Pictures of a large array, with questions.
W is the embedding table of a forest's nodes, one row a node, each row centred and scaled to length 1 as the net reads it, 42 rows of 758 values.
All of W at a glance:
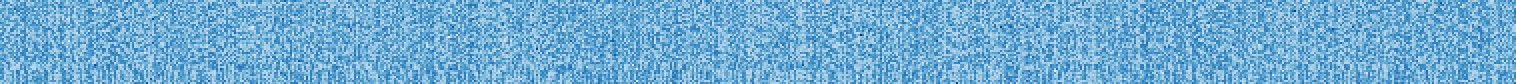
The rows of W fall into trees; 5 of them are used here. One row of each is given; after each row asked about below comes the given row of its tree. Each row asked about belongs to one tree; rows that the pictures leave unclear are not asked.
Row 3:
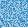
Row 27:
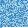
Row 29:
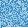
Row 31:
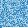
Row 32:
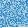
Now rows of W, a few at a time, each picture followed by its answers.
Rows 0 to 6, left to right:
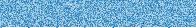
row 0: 29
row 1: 31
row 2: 27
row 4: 32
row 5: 29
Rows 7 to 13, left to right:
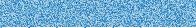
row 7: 29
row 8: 32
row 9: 31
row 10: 32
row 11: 29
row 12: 3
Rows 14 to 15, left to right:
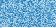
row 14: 27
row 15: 27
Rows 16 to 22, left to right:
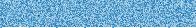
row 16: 32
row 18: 31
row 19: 32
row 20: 32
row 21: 31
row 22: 27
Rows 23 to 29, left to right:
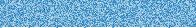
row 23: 27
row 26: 32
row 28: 3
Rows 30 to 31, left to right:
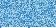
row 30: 3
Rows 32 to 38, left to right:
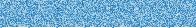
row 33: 32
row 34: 32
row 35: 29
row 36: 29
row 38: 29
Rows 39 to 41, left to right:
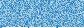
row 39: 29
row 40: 3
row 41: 29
